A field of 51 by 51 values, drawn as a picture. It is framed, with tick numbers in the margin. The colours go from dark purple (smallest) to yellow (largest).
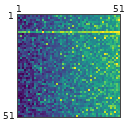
Stripes: none. Odd lines: row 9. Slope: up to the right.
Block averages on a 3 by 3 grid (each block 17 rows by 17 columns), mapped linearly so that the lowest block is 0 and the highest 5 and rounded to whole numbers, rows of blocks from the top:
1 3 5 / 0 3 5 / 0 2 5
